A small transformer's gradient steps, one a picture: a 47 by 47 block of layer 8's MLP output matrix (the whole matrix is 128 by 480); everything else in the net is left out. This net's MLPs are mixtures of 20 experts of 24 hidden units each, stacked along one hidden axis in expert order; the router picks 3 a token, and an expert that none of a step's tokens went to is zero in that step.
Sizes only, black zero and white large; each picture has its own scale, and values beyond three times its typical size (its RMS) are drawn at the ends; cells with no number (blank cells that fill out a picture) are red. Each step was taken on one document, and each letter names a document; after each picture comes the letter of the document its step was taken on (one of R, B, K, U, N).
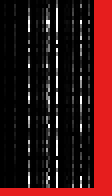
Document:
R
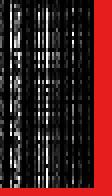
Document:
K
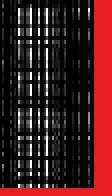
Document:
K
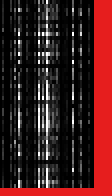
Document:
K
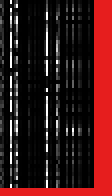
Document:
K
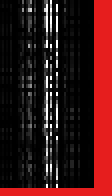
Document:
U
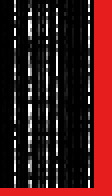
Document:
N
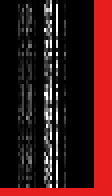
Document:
U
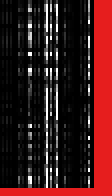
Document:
U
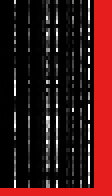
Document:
N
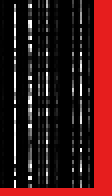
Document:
N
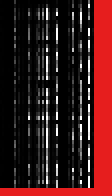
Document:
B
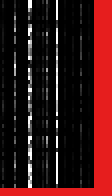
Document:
N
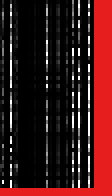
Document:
K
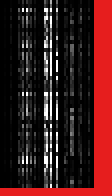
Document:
U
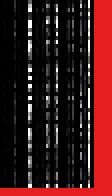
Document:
N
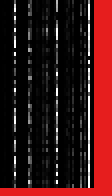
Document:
N
